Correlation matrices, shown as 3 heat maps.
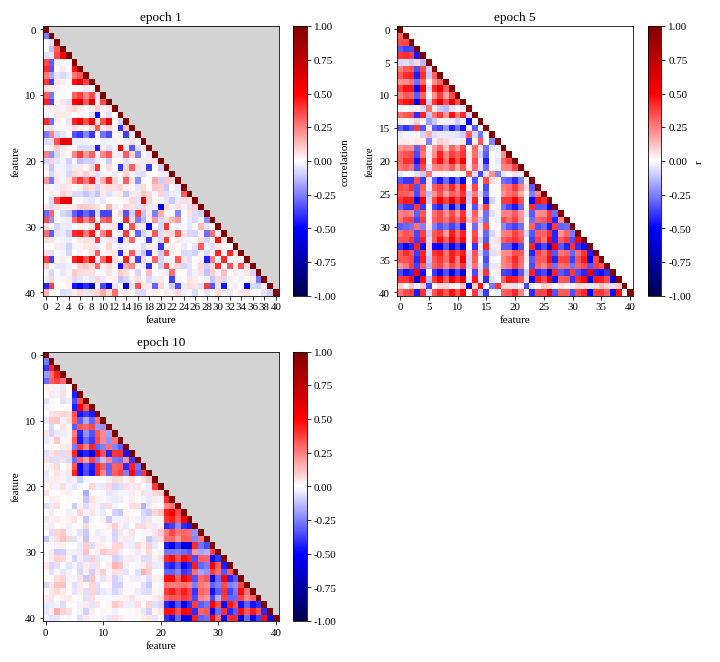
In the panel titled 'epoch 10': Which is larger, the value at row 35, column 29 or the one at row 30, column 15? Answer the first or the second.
the second
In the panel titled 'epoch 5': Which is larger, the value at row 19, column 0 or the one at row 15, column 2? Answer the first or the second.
the first
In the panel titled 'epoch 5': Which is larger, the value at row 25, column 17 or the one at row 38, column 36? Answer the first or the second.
the second
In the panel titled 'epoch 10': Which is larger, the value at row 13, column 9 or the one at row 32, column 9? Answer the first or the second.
the first
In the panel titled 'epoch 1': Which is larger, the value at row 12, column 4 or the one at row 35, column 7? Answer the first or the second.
the second
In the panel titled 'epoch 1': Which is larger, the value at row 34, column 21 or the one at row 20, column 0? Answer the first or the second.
the first
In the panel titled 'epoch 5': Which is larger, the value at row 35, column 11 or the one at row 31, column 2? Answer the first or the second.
the first
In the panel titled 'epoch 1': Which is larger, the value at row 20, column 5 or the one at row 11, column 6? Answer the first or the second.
the second
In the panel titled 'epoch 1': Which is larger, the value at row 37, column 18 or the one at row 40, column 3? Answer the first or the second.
the first
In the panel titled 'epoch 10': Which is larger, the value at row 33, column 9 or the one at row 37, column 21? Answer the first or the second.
the second
